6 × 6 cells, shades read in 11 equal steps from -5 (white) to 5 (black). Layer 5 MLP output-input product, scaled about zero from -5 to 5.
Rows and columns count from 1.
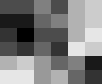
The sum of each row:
1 4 6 2 -1 -7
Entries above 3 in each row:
0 2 1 0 1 0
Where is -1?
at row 5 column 3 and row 6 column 3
